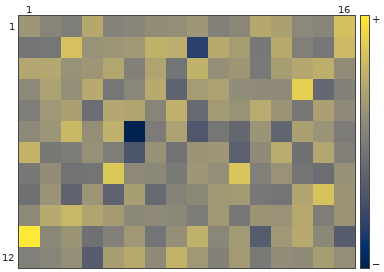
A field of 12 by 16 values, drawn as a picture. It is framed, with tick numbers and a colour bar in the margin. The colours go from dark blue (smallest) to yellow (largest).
Stripes: none. Slope: none. Ninth with the lowest average: centre.
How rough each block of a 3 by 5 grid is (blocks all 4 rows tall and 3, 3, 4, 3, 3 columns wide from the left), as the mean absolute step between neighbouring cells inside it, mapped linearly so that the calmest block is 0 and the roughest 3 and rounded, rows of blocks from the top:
10201 / 13121 / 21011
